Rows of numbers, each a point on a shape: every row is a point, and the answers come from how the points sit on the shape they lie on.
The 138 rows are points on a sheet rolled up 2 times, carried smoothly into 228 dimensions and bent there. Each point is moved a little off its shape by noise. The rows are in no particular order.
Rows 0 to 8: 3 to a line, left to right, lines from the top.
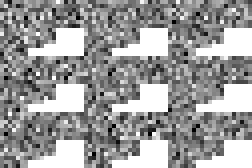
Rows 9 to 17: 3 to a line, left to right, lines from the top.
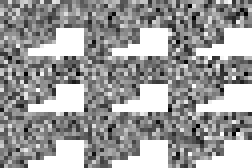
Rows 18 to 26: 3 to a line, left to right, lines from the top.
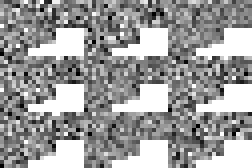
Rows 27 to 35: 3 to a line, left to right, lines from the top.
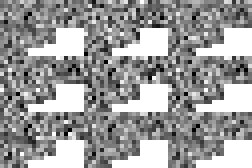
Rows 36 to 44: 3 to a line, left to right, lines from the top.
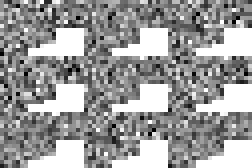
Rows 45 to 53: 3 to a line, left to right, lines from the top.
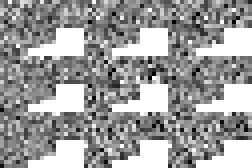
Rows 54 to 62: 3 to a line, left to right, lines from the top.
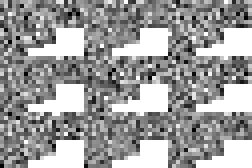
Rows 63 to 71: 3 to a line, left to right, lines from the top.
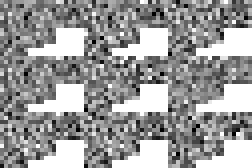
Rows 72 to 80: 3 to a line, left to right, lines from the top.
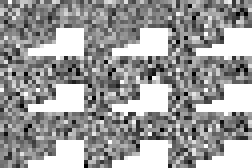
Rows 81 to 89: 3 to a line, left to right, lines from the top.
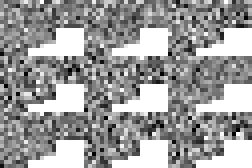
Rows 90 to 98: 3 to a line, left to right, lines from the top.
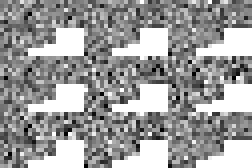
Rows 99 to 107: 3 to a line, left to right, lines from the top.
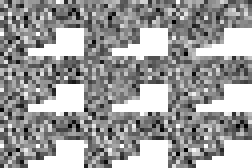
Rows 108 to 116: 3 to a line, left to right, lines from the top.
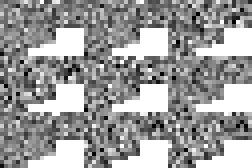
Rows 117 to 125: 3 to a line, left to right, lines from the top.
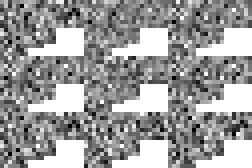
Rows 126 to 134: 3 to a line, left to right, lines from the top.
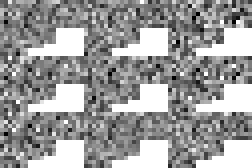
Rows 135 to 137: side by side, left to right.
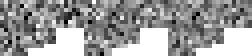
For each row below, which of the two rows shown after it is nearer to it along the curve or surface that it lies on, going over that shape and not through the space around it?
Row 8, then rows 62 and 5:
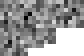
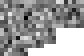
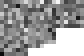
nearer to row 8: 62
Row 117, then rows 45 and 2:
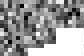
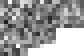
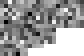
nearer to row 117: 2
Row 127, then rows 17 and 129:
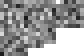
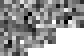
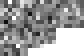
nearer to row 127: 129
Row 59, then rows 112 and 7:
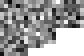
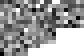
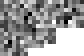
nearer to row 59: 112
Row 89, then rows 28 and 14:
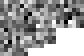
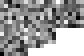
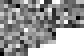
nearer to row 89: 28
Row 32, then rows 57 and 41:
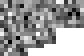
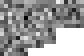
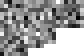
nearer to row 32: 41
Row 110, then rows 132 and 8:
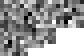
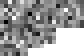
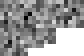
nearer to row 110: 132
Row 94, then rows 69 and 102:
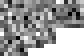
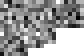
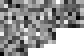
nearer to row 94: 69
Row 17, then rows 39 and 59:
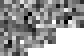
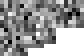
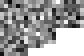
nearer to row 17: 39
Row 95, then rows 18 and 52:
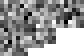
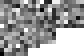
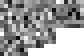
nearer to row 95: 52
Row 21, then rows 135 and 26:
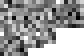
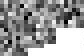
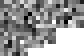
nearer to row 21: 135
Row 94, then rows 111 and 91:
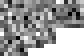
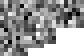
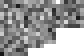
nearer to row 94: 111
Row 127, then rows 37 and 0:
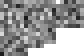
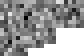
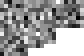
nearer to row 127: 37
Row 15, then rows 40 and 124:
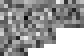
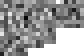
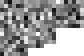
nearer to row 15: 40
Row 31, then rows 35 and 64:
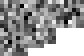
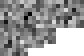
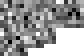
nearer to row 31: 64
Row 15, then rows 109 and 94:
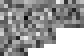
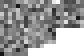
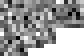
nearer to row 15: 109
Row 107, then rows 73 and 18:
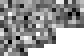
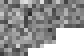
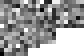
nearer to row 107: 18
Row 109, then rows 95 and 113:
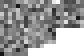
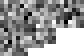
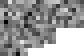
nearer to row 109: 113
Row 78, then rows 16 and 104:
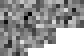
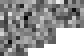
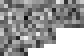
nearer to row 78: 16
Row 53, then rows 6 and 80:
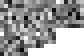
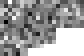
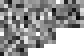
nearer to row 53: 80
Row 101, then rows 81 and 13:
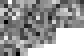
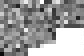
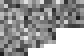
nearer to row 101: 81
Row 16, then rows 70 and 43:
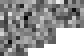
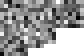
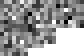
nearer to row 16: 43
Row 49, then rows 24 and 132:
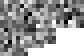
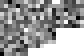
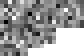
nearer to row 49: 132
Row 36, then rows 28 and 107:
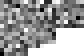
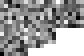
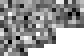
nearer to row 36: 28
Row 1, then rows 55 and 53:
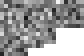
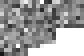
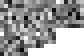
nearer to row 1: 55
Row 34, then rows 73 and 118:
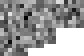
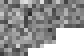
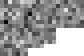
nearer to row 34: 118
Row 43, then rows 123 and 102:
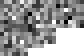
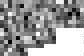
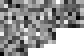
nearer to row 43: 123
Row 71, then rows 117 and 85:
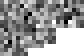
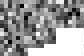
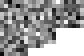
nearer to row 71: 117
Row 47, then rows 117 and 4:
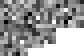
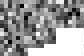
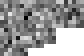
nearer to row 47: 117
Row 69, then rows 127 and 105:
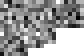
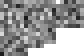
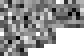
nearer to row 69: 105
